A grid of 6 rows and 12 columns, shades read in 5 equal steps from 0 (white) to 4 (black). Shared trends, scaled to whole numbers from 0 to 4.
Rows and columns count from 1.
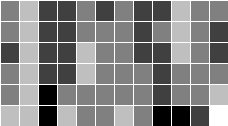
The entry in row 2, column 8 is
3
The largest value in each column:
3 1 4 3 2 3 2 3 4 4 3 3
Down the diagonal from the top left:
2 1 3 3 2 2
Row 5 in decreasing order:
4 3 2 2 2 2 2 2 2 2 1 1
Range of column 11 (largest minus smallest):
1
